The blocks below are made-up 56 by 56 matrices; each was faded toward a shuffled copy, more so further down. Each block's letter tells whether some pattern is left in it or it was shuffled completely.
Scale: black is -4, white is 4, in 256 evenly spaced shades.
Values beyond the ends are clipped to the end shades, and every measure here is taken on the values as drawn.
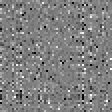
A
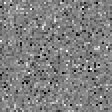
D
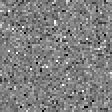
D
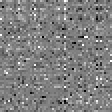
A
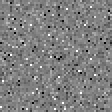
D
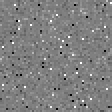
D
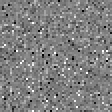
D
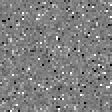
D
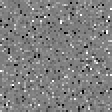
D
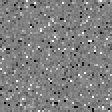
D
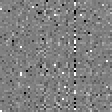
A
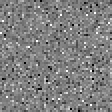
D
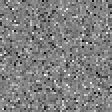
D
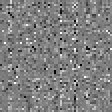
A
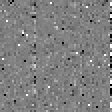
A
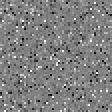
D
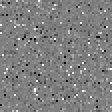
D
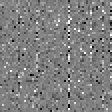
A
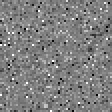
D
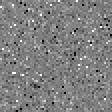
D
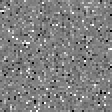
D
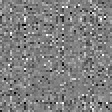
A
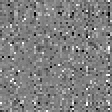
A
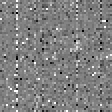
A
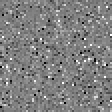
D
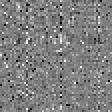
A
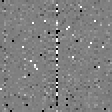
A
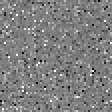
D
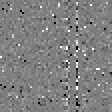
A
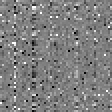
A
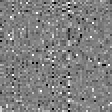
A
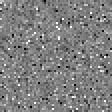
D
